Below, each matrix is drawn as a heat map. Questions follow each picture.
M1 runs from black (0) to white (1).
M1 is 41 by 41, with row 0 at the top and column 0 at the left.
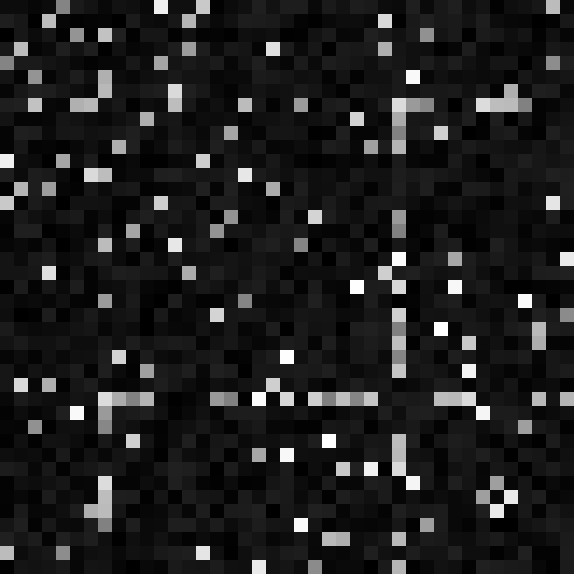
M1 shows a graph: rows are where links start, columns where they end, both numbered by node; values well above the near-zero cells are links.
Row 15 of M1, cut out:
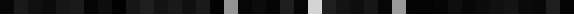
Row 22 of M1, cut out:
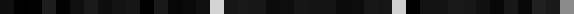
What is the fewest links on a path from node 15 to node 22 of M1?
1
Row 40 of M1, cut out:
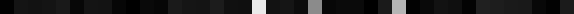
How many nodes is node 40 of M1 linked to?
3
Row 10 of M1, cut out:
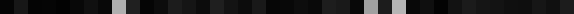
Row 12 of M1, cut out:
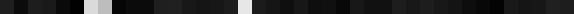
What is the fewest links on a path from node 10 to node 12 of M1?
3
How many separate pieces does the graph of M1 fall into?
3
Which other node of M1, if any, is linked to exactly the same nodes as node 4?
node 14
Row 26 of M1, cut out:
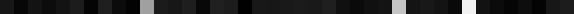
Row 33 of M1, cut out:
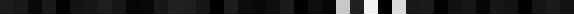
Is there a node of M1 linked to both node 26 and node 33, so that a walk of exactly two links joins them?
yes
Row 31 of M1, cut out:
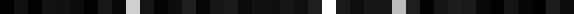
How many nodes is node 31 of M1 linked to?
3
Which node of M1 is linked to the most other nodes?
node 28
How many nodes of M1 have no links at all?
0
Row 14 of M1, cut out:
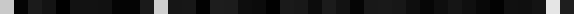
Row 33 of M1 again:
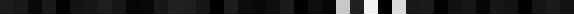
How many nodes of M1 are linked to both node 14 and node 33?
0
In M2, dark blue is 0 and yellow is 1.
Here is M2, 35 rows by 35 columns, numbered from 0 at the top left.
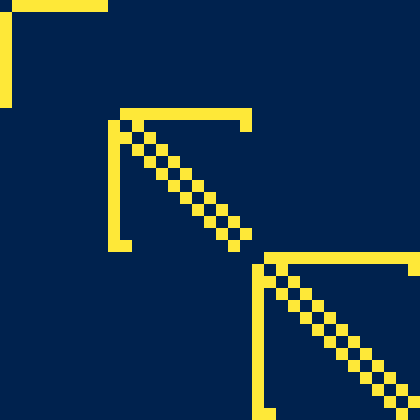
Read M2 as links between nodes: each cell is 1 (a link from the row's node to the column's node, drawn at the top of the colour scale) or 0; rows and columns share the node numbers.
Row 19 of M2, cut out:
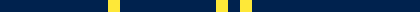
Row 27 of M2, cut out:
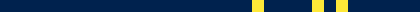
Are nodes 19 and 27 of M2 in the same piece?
no
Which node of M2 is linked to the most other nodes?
node 21
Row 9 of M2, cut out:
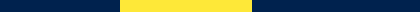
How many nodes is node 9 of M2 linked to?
11
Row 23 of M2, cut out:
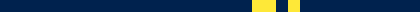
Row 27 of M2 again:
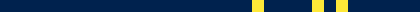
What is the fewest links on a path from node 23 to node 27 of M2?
2
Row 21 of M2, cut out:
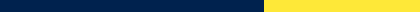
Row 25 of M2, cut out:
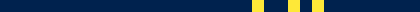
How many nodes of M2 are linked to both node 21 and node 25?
2
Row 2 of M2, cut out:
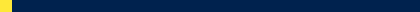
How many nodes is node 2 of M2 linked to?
1
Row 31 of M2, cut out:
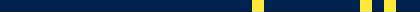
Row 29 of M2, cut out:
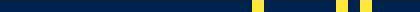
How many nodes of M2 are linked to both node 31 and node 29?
2
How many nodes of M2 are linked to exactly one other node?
8
